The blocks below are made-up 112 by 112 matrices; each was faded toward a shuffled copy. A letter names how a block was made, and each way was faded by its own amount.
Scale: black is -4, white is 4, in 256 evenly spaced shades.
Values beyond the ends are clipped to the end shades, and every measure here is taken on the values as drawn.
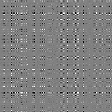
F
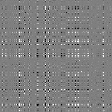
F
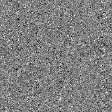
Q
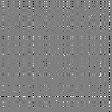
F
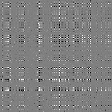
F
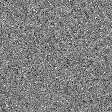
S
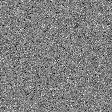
S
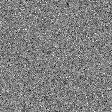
S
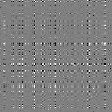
F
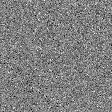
S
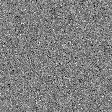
S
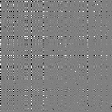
F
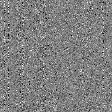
Q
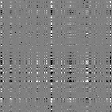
F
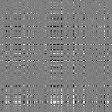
F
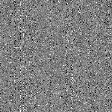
Q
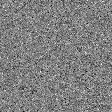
S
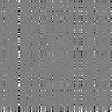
F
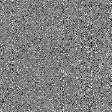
Q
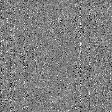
Q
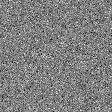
S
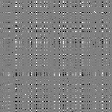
F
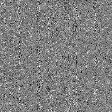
Q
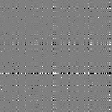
F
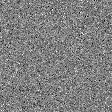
S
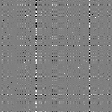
F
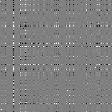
F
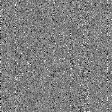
Q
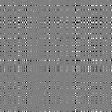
F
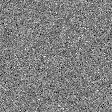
S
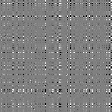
F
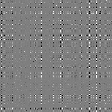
F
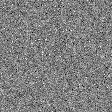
S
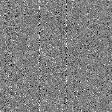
Q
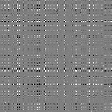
F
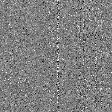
Q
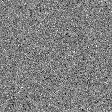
S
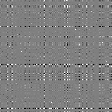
F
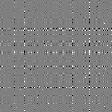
F
